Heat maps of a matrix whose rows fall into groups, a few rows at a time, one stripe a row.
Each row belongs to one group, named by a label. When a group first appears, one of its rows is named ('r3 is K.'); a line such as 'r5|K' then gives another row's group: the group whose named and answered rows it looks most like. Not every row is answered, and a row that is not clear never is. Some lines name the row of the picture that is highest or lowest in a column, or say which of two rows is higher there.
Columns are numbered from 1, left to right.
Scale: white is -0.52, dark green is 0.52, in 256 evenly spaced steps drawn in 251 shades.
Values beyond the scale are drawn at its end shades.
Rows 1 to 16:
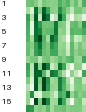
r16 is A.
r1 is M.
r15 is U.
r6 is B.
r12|U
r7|B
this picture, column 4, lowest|14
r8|B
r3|U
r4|B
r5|B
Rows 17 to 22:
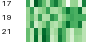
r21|U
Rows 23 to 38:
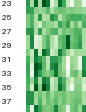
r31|B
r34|U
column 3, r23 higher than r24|Yes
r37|A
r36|A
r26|M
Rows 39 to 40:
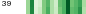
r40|M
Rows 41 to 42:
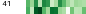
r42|B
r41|U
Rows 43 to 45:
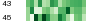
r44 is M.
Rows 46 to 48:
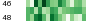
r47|A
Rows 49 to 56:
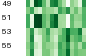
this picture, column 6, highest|53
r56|M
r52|B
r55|M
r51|B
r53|M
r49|B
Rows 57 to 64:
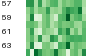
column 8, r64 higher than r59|Yes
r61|M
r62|A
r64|B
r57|A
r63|M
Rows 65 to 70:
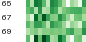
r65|B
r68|B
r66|A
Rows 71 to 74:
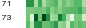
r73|U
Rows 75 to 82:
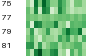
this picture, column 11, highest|79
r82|B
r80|M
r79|M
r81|A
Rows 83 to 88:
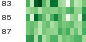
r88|A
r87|M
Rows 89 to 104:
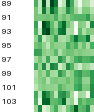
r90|U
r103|B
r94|M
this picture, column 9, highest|89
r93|B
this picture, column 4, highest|93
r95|M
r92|B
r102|B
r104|M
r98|U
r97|A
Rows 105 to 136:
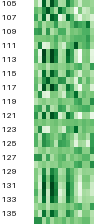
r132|U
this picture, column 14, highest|108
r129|U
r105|U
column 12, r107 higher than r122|No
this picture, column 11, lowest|106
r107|U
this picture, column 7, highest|106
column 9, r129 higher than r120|Yes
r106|B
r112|U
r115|U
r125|B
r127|A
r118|M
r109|A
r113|U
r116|B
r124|B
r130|U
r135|U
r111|M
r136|A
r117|U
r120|A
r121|U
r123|M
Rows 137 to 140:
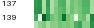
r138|A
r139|B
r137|A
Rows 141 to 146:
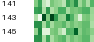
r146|A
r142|A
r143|U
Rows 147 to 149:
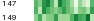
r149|M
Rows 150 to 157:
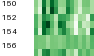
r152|B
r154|B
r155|M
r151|U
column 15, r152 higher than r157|Yes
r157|B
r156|M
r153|B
